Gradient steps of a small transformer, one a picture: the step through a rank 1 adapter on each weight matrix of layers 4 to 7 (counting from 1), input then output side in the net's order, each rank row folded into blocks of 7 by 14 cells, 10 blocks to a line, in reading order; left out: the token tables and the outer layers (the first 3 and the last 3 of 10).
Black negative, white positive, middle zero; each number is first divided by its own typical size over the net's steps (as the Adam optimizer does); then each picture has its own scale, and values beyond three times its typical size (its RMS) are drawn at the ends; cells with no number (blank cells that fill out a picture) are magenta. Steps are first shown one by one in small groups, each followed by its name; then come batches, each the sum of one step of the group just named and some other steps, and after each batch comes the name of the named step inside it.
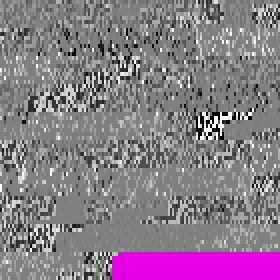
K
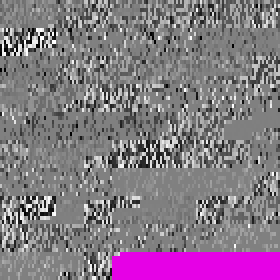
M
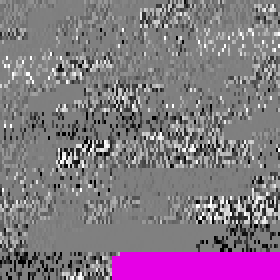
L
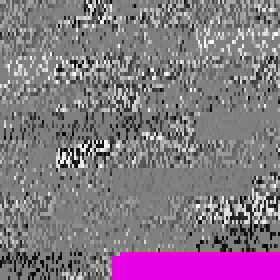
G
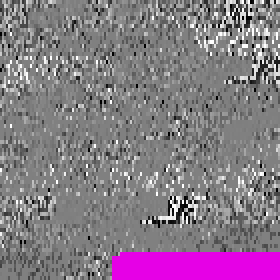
G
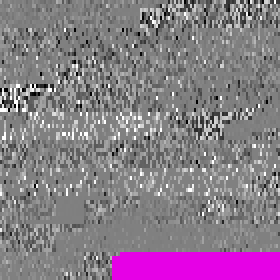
K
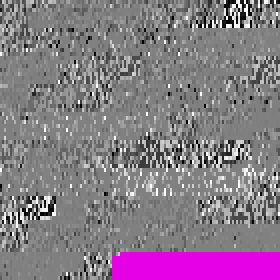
M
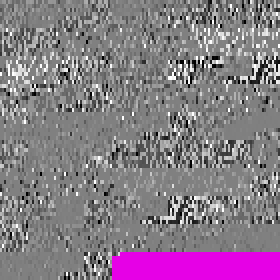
M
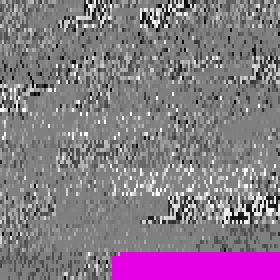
G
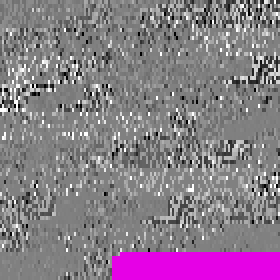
M
